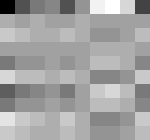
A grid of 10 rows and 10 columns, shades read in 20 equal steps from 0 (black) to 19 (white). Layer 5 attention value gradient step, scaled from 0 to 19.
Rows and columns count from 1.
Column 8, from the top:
19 12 11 13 14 10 16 14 10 11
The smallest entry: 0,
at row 1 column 1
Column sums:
113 118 120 121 118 124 128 130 127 116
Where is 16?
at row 1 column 9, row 6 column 1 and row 7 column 8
